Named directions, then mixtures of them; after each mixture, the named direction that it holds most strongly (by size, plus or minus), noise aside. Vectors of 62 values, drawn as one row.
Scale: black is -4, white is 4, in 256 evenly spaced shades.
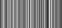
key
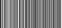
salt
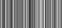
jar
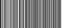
salt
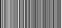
salt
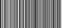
salt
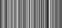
key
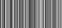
jar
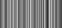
key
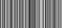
jar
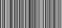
jar
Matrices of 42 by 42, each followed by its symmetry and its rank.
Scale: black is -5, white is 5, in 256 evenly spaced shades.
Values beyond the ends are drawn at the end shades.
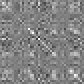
symmetric, rank five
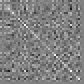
symmetric, rank five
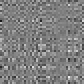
neither, rank three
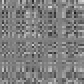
neither, rank three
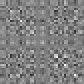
symmetric, rank three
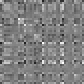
symmetric, rank three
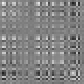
symmetric, rank two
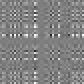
symmetric, rank two
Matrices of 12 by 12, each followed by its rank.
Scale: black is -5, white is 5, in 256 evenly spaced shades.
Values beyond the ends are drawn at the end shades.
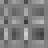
one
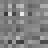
two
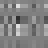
one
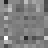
two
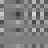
one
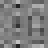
two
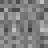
two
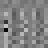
two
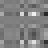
one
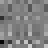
two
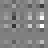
one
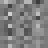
two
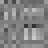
two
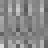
two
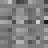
two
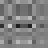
one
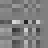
one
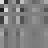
one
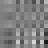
one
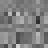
two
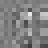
two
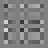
one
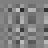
one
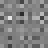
two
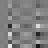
one
